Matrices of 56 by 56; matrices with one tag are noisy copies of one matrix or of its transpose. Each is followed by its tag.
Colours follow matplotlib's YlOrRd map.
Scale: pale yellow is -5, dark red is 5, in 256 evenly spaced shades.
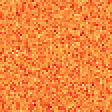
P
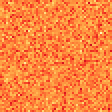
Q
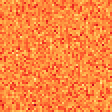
P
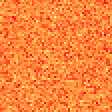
P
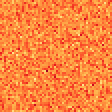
P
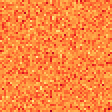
Q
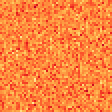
P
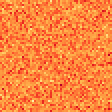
Q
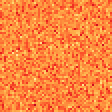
P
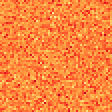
P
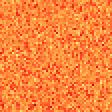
P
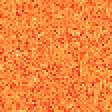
P
